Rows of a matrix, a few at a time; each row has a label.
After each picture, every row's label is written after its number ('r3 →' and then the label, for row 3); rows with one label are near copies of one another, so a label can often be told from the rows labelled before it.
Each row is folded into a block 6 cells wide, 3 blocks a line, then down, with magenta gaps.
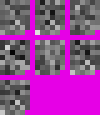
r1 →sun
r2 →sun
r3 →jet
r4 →jet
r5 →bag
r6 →sun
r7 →sun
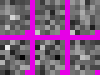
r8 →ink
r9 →sun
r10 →bag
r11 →jet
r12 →jet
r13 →ink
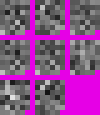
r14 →sun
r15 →jet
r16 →sun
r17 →sun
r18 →sun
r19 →bag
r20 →ink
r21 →jet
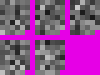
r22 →sun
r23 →jet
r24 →jet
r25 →sun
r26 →ink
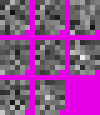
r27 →jet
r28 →jet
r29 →bag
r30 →sun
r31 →jet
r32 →ink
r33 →sun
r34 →ink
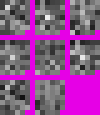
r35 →jet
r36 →ink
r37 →bag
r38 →ink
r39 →sun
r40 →ink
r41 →jet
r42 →bag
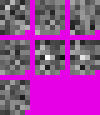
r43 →jet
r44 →sun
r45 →bag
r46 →sun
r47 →ink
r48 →ink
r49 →jet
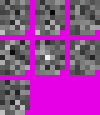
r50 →sun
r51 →sun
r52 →jet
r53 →jet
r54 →ink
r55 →jet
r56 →sun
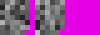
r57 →jet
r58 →bag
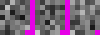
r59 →jet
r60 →sun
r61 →bag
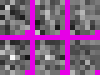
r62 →jet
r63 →bag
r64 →bag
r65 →ink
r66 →ink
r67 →sun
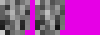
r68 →bag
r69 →bag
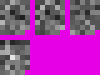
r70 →jet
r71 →jet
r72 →sun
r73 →ink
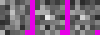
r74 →bag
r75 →ink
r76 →ink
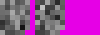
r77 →bag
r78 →jet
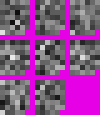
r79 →sun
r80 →jet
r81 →bag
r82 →ink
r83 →jet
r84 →ink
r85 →bag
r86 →jet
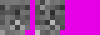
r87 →sun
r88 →sun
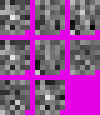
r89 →ink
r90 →bag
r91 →bag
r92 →ink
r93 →bag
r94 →sun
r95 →sun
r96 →ink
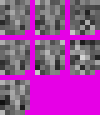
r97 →bag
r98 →bag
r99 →sun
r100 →bag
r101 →bag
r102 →ink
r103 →bag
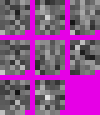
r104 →sun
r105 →ink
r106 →bag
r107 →sun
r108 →bag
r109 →jet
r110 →sun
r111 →ink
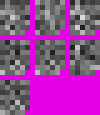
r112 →ink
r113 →bag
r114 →ink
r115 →sun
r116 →sun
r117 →jet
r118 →sun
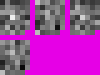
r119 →ink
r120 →bag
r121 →ink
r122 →bag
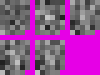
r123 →sun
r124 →ink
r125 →bag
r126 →bag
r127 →bag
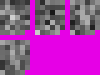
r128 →ink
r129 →sun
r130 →bag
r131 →bag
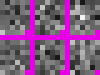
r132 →sun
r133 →jet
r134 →ink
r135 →sun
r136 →jet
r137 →bag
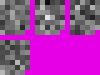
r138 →bag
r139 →ink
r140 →jet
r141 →sun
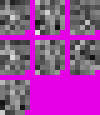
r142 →ink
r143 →bag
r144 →sun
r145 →ink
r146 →bag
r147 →jet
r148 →bag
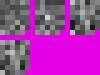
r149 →sun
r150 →ink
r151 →bag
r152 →bag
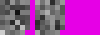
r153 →sun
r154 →bag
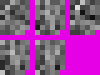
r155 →jet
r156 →bag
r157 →jet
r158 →bag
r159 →bag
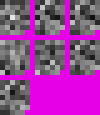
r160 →ink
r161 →jet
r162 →jet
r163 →bag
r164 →sun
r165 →jet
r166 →jet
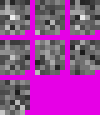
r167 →ink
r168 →sun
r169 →ink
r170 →ink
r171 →bag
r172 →jet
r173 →sun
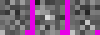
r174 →sun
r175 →ink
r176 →sun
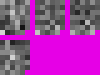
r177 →bag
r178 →sun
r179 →sun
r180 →ink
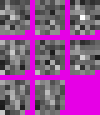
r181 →ink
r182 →sun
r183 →ink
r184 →bag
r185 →sun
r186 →ink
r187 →bag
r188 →bag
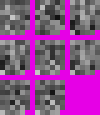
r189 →ink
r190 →jet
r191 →bag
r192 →bag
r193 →sun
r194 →bag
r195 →sun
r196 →sun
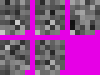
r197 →sun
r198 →sun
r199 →bag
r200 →jet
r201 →sun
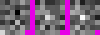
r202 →sun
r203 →ink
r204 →ink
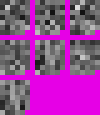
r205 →jet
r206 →sun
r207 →jet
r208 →sun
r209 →bag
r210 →ink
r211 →bag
